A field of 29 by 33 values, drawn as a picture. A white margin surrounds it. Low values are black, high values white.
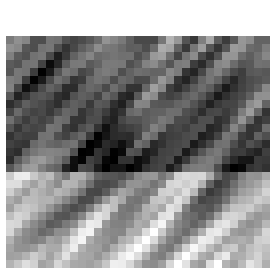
Ninth with the lowest average: centre. Seam: horizontal, 60% of the way down, the bottom part higher. Grain: diagonal, up to the right.
